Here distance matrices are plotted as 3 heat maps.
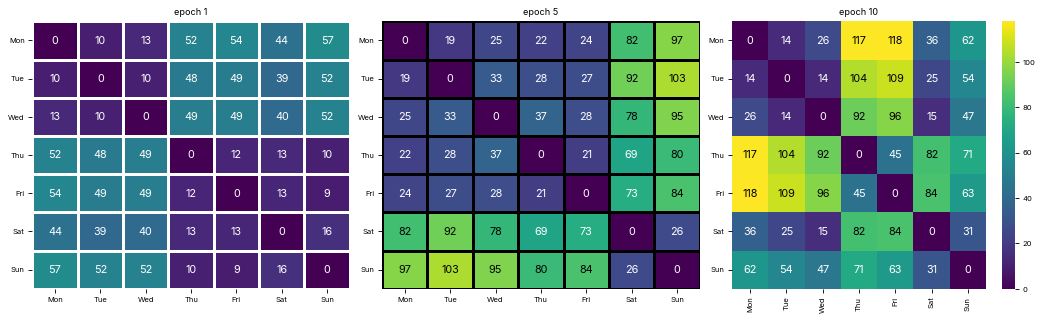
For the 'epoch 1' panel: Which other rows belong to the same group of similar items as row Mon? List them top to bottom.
Tue, Wed
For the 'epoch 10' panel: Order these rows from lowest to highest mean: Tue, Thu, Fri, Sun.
Tue, Sun, Thu, Fri
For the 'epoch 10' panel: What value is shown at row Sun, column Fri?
63
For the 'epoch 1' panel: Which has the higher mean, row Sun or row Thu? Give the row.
Sun
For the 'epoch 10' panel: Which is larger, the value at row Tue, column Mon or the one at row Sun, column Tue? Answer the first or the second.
the second
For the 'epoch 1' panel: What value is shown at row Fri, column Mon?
54
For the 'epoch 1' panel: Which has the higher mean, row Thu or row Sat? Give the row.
Thu
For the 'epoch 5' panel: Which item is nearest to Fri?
Thu
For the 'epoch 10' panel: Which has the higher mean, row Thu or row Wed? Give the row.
Thu
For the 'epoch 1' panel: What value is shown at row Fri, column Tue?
49
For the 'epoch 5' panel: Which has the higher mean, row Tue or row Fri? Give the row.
Tue
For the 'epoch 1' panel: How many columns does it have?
7
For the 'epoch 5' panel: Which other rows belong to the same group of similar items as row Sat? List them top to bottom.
Sun
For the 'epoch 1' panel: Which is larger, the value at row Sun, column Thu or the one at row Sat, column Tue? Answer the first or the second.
the second
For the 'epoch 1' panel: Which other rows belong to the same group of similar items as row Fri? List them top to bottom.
Thu, Sat, Sun
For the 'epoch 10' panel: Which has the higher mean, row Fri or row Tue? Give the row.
Fri
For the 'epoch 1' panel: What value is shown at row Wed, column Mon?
13
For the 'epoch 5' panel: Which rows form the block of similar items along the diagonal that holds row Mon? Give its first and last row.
Mon to Fri
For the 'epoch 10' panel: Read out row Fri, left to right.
118 109 96 45 0 84 63
